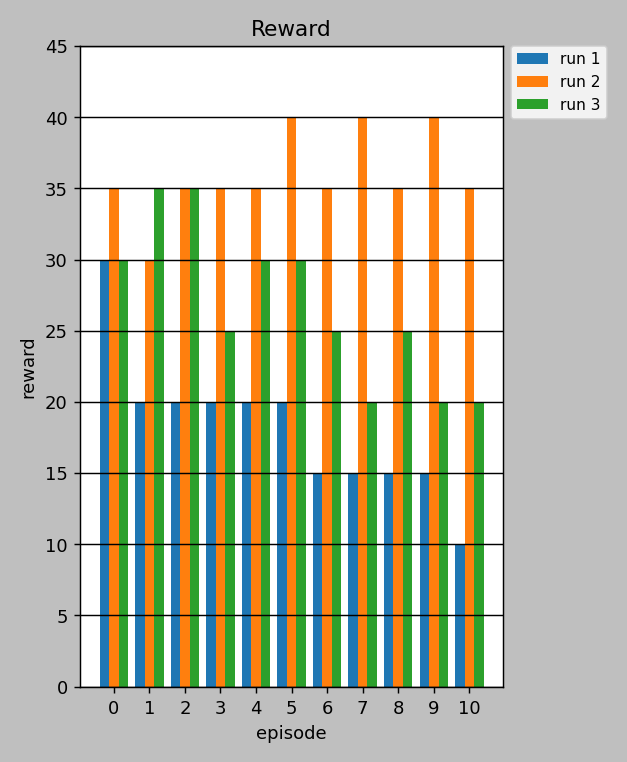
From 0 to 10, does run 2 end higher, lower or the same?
the same
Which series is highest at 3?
run 2
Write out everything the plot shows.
Title: Reward
x-axis: episode, ticks 0 1 2 3 4 5 6 7 8 9 10
y-axis: reward, ticks 0 5 10 15 20 25 30 35 40 45
Legend: run 1, run 2, run 3
Values:
run 1: 30 20 20 20 20 20 15 15 15 15 10
run 2: 35 30 35 35 35 40 35 40 35 40 35
run 3: 30 35 35 25 30 30 25 20 25 20 20
